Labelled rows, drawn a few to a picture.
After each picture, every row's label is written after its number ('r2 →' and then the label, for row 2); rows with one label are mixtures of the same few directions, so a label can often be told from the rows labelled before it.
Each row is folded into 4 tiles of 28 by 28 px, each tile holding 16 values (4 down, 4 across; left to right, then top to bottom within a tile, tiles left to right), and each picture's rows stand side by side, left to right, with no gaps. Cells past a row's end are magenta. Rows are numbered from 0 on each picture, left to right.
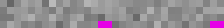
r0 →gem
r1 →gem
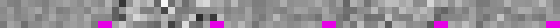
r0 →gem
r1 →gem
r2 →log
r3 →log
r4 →log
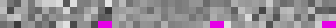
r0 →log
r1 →log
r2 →gem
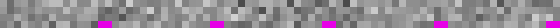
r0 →log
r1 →log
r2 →log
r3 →log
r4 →gem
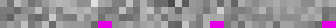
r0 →log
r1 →log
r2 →log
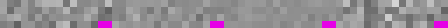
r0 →log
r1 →gem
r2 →gem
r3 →log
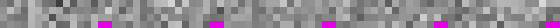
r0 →log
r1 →log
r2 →log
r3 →gem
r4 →log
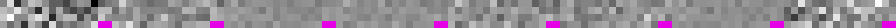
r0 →log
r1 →log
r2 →log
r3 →gem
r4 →gem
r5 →gem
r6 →log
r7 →log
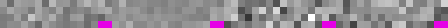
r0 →gem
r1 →log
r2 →gem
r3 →log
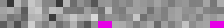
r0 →log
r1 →gem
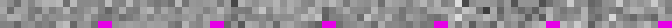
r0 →log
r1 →log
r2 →log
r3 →gem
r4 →log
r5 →log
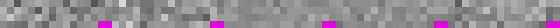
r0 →log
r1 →log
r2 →gem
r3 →gem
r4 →log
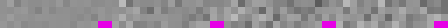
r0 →log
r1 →log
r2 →log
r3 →gem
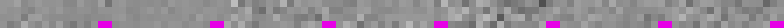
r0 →gem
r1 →gem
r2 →log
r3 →gem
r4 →log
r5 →gem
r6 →log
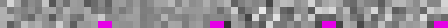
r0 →gem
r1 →log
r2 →gem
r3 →gem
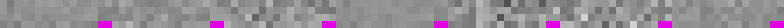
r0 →log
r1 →log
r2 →gem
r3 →log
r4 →log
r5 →gem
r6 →log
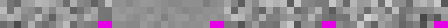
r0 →log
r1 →log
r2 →log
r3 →gem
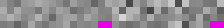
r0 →log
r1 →log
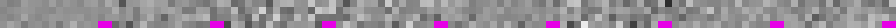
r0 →gem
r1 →log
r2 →gem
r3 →gem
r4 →gem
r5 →gem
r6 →log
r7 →gem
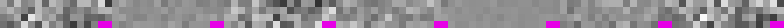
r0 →gem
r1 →gem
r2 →log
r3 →log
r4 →gem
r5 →log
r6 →gem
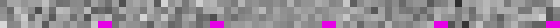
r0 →gem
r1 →gem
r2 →log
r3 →log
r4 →log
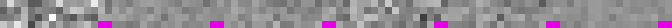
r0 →log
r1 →log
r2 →log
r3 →gem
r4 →log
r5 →log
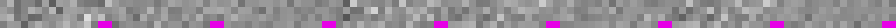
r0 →gem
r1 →gem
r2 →log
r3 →log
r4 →log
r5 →gem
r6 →log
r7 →gem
